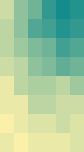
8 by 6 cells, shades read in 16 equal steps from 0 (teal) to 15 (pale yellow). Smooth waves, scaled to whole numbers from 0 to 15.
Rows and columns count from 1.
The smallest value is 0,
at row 1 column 5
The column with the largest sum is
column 1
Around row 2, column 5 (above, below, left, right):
0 3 3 2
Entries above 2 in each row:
3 4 6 6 6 6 6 6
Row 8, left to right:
14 15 14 14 14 13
